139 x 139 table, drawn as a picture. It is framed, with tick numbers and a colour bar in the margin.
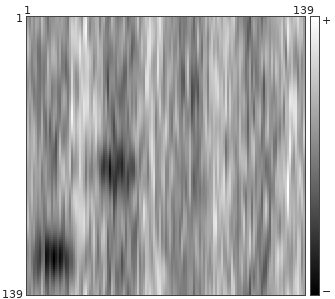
The ninth with the lowest average is the bottom left. Two dips sink into the field. Upright stripes repeat 4 times across the table.
